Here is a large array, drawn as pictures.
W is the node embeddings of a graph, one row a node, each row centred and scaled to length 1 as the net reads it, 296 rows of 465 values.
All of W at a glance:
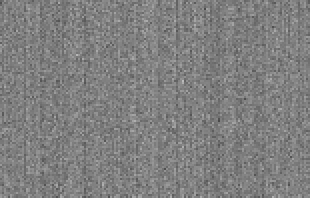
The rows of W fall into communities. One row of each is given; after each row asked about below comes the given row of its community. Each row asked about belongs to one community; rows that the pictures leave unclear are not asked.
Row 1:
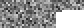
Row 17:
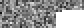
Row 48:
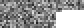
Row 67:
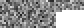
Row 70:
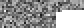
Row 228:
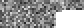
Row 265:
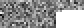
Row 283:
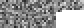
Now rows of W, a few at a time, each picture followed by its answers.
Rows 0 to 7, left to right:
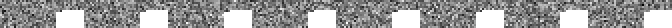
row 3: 70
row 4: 70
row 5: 70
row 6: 70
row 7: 1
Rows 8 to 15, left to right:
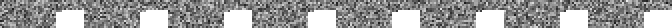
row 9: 48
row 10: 17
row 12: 1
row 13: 228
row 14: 283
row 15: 1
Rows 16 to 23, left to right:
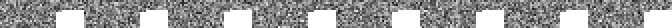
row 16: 228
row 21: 1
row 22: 1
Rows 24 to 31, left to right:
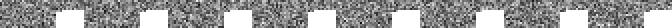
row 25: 17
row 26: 70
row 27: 17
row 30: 48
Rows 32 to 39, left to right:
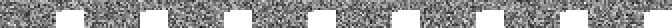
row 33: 265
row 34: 48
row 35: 228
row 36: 228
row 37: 1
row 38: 48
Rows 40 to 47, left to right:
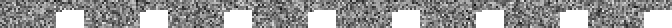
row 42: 67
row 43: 70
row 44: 1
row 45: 1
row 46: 1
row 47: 1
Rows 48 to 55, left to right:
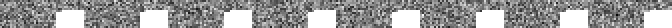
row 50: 1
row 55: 67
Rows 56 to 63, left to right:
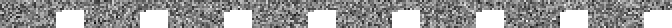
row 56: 265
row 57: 1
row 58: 70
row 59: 228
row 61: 48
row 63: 228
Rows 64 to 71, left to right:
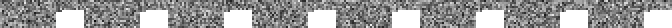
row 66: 283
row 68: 283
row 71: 1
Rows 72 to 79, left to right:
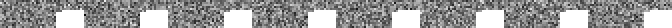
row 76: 283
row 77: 48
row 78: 228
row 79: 283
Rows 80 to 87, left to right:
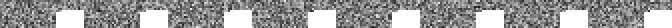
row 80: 48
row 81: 1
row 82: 265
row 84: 48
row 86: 48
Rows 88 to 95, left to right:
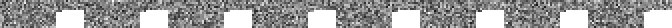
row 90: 48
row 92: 67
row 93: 70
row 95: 265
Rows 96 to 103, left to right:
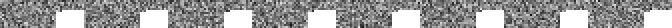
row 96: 283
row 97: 17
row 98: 70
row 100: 17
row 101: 70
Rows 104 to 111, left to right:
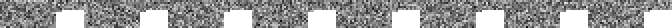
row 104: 67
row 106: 48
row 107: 48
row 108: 1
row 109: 228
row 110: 283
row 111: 265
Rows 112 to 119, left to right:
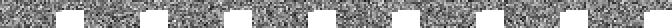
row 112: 228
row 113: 67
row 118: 265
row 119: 228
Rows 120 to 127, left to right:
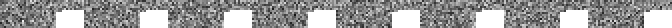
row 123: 283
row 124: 265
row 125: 1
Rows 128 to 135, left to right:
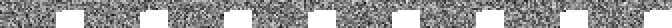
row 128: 17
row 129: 283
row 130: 48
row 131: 70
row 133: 48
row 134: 70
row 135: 1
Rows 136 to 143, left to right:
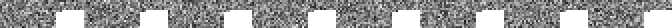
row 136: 283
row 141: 48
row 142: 228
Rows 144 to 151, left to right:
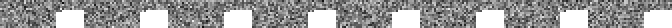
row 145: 265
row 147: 17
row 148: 17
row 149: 70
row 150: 283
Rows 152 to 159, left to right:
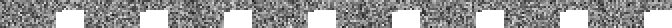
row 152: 70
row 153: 283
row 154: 48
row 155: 70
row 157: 70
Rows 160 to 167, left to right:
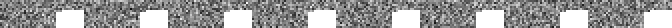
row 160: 265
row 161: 228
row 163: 48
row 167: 70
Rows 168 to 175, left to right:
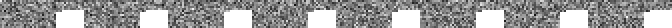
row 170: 48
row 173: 283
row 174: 228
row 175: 1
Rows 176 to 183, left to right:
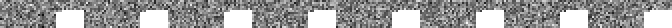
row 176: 67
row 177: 228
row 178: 17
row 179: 283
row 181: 17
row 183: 265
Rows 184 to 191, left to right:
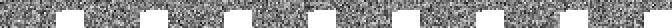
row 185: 48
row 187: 1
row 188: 265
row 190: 1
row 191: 17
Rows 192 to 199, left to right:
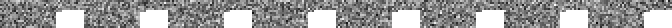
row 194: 228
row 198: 283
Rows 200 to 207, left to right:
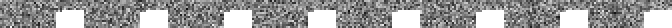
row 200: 283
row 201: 1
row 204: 67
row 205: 48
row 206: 48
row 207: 1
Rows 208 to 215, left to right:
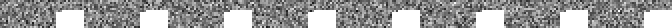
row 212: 48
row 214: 48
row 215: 1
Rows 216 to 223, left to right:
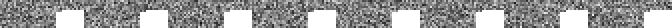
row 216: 48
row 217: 228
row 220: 283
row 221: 228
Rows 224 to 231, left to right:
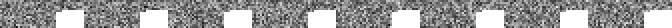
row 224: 283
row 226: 67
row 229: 70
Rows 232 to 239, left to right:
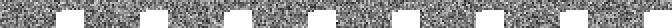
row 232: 48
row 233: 17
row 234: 17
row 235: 17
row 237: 228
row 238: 67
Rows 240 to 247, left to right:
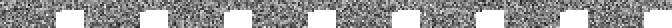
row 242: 48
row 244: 228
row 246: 48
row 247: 283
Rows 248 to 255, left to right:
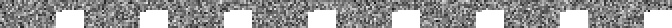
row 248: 283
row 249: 228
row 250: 70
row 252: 48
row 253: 1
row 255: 17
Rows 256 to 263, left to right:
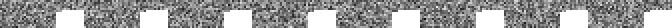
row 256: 283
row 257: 1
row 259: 67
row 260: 48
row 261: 283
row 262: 17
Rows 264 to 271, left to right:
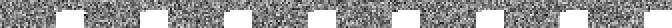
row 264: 283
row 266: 70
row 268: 70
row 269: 265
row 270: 228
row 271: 265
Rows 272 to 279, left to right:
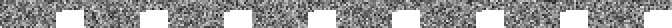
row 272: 67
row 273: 67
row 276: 67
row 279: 67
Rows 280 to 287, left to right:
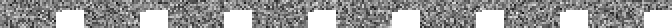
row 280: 1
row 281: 265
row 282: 1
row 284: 17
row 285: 228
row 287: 67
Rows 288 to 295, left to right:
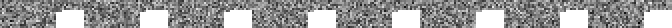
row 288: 17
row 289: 67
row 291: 228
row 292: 283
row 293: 283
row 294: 283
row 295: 283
